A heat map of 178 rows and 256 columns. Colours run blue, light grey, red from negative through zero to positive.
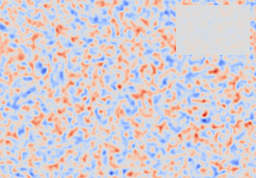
The top right is the smoothest part. No overall slope runs across the table. In the top right lies a patch that is calmer than the rest. The halves do not mirror each other. On average the colour sits 50% of the way up the scale. The field is mottled with small blotches.
